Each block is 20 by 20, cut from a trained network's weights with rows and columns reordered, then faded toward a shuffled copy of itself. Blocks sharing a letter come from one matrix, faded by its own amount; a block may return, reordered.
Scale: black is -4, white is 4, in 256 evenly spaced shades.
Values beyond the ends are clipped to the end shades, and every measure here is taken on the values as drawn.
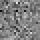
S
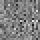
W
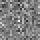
W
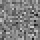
W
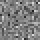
W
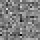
S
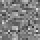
W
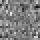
S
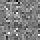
S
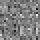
W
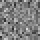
W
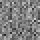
W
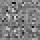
S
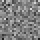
W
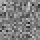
W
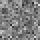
W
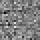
S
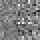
S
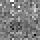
S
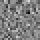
W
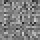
W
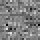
S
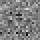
S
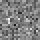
W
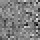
S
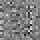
W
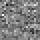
W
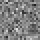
W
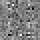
S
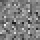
S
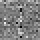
S
